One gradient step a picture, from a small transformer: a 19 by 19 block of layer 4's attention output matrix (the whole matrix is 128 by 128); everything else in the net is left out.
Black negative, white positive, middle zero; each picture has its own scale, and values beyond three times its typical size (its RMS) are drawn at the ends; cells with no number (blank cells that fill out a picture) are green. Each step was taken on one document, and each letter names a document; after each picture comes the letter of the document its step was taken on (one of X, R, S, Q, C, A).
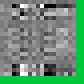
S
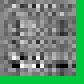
S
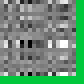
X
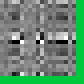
S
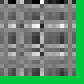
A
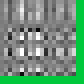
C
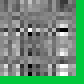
X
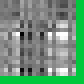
X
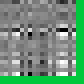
X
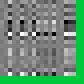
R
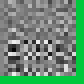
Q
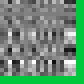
R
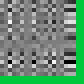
R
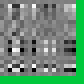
R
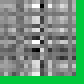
A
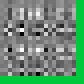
C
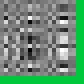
X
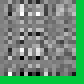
C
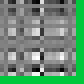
A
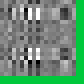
C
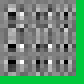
Q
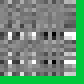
R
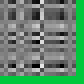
A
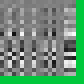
R
